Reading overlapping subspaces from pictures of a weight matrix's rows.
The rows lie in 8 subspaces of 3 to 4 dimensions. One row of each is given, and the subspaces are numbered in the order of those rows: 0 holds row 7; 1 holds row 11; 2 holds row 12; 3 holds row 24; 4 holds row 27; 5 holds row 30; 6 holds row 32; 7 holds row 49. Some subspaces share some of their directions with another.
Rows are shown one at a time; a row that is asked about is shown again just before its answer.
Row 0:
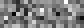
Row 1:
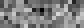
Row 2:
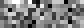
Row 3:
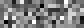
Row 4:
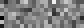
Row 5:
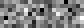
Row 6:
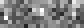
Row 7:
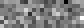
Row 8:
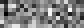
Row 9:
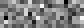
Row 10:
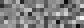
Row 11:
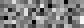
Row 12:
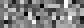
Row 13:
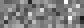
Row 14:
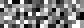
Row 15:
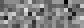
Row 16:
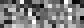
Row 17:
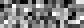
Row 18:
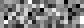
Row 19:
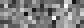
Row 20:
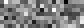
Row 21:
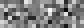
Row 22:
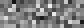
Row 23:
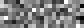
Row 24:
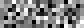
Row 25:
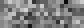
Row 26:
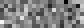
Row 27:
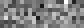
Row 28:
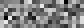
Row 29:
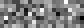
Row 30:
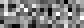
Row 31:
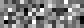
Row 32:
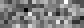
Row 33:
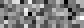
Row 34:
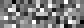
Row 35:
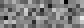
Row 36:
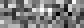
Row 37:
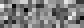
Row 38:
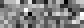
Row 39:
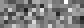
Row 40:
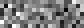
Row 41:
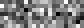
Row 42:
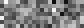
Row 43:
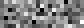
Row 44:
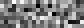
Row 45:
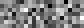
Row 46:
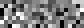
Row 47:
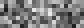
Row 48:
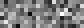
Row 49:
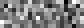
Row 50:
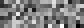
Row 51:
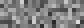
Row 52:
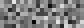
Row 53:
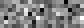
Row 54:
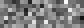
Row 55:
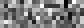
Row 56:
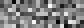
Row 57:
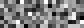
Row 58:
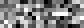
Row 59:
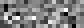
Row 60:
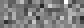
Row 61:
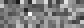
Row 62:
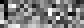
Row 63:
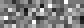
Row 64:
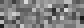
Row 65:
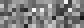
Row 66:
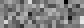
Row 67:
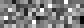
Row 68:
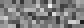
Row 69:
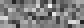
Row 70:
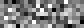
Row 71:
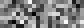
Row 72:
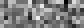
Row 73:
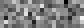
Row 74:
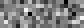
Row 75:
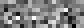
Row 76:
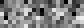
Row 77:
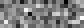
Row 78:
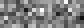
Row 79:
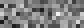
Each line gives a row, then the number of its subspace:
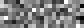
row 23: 3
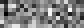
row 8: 5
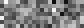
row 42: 0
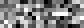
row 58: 0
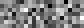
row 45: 2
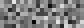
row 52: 3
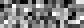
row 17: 1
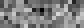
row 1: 5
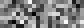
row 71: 4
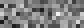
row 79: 7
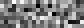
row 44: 1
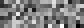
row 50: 3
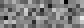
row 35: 1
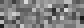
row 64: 0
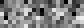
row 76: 5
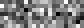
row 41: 7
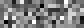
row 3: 7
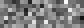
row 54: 6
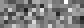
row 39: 6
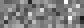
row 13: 4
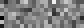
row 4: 0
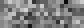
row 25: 6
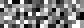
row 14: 6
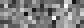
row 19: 2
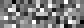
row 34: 3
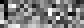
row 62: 5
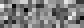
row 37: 1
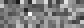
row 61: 6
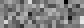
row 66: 4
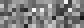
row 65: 2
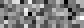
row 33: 6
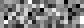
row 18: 4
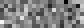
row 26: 7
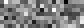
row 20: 0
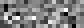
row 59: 4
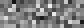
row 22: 1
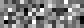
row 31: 7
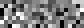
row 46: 7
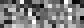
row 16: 5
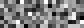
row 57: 6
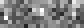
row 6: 5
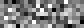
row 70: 0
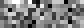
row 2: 6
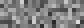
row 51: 7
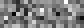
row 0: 2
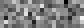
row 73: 2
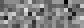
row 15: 0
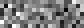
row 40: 7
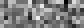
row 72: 7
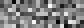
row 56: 3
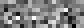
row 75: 4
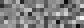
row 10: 3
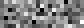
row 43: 0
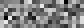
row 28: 4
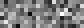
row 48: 0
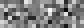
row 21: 4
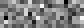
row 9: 7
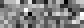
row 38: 6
